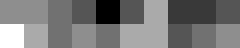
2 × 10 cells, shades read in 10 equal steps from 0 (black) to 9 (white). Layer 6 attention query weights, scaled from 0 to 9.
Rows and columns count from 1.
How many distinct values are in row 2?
5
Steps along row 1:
same down down down up up down same up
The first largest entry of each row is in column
7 1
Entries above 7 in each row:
0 1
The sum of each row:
33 52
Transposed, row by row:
5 9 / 5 6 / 4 4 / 3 5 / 0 4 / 3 6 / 6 6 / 2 3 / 2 4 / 3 5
